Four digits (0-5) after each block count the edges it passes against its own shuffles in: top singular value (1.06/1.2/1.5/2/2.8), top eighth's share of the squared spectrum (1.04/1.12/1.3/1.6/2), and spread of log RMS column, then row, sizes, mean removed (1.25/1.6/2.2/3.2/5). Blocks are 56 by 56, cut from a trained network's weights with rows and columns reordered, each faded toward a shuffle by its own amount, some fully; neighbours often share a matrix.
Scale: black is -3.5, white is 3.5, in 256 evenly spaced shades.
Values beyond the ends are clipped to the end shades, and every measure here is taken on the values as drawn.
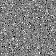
0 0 0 0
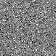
2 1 0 0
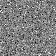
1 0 0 0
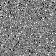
0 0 0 0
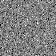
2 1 0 0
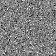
2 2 1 0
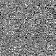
3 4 2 2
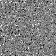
2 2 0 0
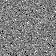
0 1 0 0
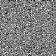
3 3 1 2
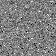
0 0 0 0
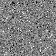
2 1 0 0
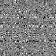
3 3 1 2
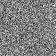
0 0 0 0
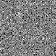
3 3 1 1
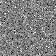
2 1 0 0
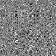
3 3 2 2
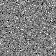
0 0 0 0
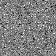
2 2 1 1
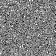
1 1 0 0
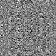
3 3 1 1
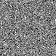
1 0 0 0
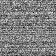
3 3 0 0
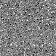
1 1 0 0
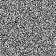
1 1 0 0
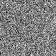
1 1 0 0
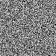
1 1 0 0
